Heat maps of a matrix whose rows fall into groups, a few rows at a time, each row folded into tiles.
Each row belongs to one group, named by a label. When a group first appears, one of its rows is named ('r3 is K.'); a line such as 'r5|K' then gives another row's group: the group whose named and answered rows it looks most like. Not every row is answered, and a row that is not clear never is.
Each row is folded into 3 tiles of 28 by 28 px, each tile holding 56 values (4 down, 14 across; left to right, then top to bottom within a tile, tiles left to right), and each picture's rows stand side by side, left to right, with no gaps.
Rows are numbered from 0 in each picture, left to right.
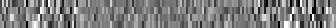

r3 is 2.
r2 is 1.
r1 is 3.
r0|2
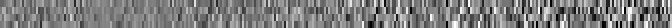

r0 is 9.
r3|1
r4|3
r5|2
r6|1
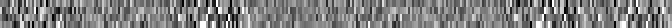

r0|1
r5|9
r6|2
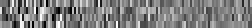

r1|9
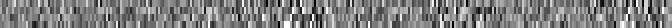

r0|3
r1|9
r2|1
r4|9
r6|9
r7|2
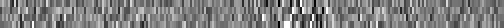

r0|9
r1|9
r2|9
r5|3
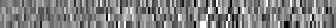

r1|1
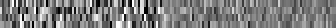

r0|1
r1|2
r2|9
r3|3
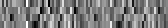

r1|3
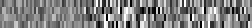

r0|9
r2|1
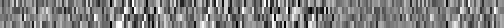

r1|2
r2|2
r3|1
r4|9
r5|2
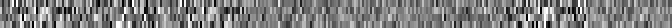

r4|9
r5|9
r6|1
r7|9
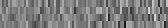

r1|9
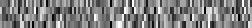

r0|1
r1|2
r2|1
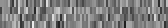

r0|9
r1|9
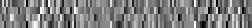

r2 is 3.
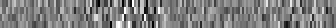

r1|2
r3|3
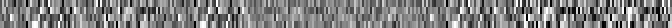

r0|2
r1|1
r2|2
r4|9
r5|2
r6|1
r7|1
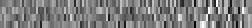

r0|9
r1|9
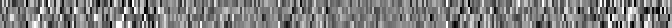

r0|2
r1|2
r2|9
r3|3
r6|3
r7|1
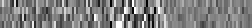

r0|9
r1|2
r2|3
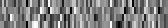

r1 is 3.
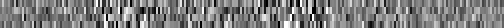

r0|9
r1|1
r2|1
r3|2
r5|9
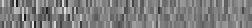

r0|9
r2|3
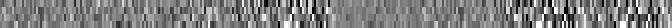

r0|9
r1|3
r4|3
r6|2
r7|2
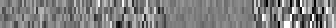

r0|1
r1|3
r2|3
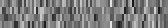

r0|1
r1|3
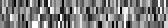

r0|2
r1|1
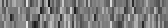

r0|3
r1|3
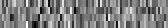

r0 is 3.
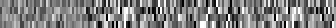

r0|9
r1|1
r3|1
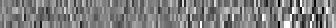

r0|9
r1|3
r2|9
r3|2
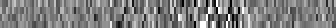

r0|3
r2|2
